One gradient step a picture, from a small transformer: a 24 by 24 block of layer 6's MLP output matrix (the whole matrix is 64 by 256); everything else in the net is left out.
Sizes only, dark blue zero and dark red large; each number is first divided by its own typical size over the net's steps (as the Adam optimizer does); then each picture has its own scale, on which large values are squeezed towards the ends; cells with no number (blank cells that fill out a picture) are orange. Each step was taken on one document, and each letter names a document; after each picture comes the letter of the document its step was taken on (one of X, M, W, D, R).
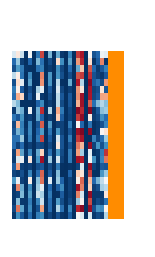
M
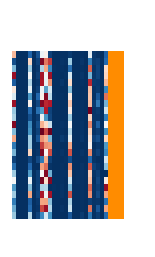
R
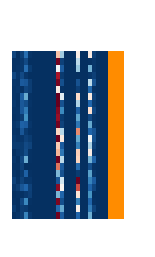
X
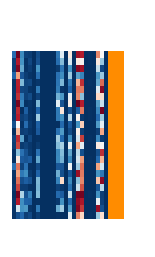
M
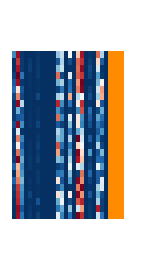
M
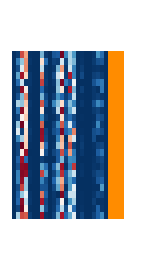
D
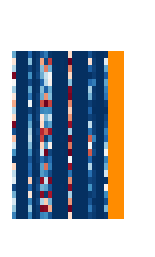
R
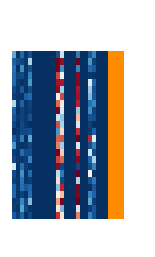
X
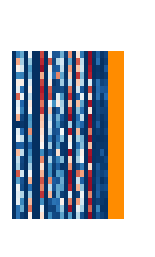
M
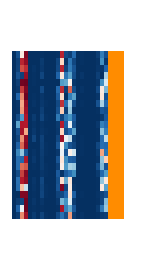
D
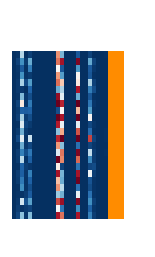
X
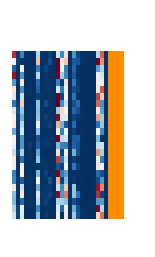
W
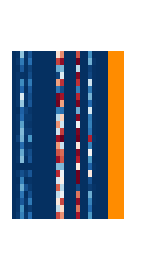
X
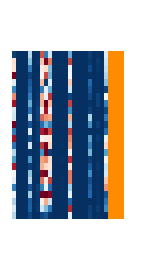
R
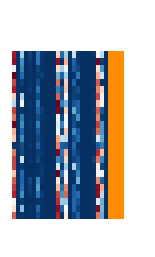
W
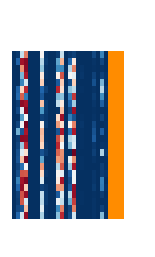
D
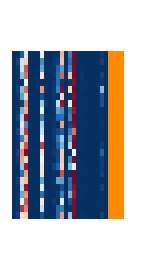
D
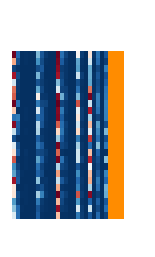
W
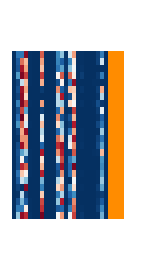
D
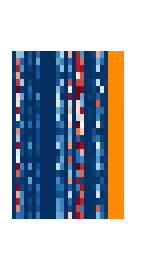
M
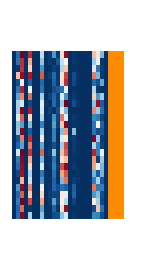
D
